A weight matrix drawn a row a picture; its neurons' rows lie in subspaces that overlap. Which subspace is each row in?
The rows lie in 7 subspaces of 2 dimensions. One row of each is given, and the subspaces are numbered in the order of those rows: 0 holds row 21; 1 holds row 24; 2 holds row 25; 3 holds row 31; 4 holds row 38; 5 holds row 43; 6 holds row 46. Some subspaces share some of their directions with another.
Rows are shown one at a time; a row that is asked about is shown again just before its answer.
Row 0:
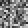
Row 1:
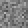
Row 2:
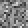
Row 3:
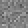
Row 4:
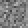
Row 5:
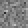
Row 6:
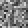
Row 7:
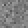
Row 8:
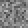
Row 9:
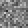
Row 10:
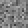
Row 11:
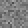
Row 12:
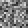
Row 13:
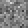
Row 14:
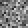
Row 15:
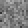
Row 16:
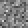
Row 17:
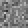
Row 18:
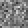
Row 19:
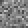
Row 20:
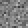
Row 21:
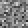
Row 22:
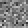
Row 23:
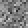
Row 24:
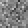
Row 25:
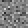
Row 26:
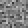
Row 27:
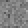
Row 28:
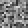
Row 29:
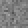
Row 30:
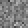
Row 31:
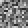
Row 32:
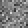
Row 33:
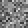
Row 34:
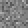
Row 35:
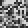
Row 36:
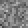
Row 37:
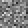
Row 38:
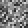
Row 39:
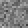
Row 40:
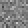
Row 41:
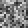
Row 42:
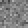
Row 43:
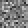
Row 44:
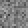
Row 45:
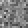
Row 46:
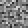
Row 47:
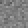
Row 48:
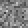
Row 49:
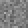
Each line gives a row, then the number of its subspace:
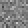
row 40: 5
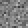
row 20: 1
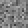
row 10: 6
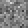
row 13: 3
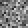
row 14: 1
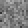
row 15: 3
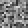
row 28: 6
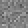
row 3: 2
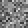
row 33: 4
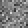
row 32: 4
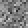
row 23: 4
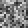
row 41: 3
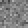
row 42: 0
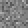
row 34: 5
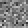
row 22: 0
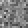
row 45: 0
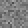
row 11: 6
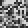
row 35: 3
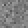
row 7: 1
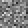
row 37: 2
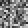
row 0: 0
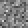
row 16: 0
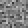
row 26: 6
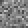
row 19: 3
